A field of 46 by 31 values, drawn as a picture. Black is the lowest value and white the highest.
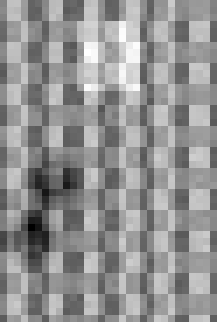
An odd patch, higher than its surroundings, sits in the top middle. The ninth with the highest average is the top middle. Stripes running up and down repeat 6 times from left to right. There are two dips.
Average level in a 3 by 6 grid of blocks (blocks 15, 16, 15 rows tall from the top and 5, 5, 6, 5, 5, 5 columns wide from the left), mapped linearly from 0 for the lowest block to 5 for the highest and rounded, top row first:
324533 | 202333 | 112333
